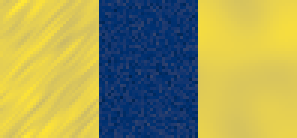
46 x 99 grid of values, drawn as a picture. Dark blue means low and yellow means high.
The table splits into one row of 3 panels. Panel 1,1: very high, slanting up to the right, faint in contrast. Panel 1,2: very low, fine-grained, faint in contrast. Panel 1,3: very high, smooth, faint in contrast.
